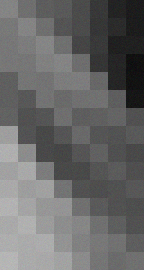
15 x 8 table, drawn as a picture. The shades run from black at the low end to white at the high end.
Ninth with the highest average: bottom left. Slope: up to the bottom left. Ninth with the lowest average: top right. Grain: diagonal, down to the right. Roughest part: middle left.
